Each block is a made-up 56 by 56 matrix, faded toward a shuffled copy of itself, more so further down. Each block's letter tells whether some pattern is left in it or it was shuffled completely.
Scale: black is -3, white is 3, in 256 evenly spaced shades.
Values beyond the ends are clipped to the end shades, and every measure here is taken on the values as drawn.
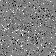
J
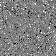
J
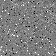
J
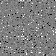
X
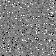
X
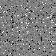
X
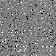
X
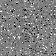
X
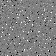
J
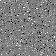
J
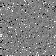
X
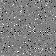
X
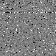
X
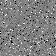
J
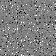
X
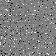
X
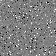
J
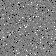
J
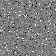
J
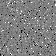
J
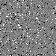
X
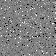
X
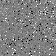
X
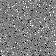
J
